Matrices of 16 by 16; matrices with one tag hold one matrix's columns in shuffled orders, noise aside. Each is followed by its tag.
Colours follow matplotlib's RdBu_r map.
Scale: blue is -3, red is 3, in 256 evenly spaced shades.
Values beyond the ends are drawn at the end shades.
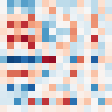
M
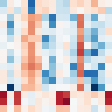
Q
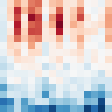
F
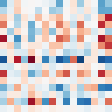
M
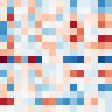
M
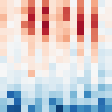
F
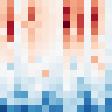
F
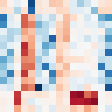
Q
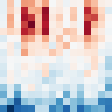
F
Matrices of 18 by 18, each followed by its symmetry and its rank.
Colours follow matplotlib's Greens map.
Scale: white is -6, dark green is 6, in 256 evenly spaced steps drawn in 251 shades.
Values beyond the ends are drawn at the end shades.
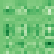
neither, rank two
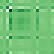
symmetric, rank one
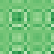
symmetric, rank one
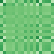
symmetric, rank one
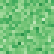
antisymmetric, full rank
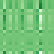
neither, rank one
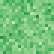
neither, full rank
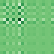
symmetric, rank one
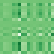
neither, rank one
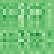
neither, rank two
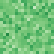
antisymmetric, full rank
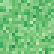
neither, full rank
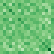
symmetric, rank three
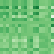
neither, rank two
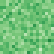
antisymmetric, full rank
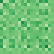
symmetric, rank three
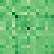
symmetric, rank three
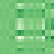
neither, rank one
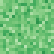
neither, full rank
